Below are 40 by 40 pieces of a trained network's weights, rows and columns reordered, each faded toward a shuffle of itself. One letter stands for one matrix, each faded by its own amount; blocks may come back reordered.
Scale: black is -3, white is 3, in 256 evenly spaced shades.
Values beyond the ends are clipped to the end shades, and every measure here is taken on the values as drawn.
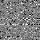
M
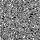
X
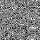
M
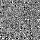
X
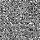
M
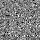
X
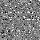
M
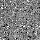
X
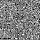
M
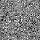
M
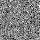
X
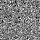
X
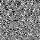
M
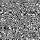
M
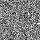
X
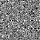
X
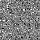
X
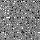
M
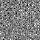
X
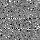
M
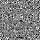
M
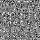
M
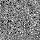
X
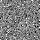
X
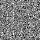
X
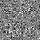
M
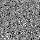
X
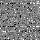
M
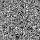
X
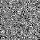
M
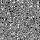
X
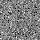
X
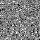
M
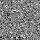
M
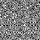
M
